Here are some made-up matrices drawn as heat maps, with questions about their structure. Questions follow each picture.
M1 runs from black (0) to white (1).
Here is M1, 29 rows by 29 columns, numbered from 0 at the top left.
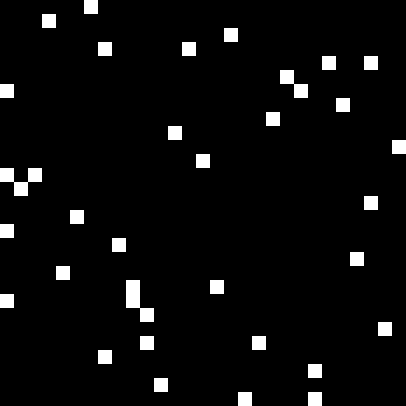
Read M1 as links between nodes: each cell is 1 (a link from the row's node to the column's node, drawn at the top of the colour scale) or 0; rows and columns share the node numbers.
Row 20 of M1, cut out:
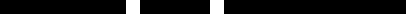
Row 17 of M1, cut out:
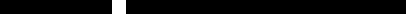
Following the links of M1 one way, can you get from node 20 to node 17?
no
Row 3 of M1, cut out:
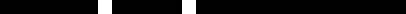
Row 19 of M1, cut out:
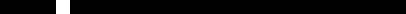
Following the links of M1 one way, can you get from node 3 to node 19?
yes
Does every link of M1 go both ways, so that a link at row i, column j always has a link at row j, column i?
no
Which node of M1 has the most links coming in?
node 0
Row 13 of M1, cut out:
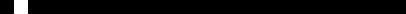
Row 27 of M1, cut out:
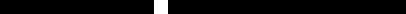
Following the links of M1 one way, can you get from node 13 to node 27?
yes
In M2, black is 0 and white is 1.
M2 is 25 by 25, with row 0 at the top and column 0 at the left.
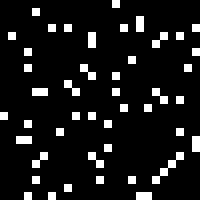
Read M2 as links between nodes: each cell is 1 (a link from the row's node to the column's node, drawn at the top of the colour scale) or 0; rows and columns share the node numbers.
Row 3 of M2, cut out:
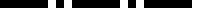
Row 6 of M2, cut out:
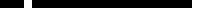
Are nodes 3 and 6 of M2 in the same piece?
yes
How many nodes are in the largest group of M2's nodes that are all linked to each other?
3
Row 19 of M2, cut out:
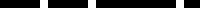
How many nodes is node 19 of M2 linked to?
3
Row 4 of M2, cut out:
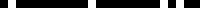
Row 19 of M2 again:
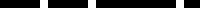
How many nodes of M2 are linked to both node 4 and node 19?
2
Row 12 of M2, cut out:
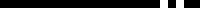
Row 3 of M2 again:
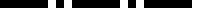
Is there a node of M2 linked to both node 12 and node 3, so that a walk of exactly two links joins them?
no
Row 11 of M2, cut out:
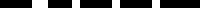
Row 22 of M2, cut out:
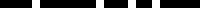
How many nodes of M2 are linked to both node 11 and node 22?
2
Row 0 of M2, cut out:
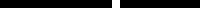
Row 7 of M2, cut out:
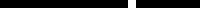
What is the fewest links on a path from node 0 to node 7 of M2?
6
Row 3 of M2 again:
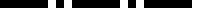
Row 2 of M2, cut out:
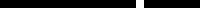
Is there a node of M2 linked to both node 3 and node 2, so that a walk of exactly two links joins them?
yes
